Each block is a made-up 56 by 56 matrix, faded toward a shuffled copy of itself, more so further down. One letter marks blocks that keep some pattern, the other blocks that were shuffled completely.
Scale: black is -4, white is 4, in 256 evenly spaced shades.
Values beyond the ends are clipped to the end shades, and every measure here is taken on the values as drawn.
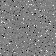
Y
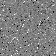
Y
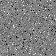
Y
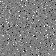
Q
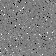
Y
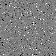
Q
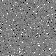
Y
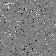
Y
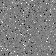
Y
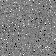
Y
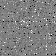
Q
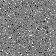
Y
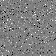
Q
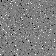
Y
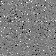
Q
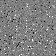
Y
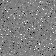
Y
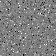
Y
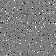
Q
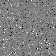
Y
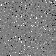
Q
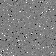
Y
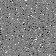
Y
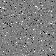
Q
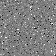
Y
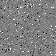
Q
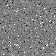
Y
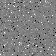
Q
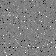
Q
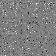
Q
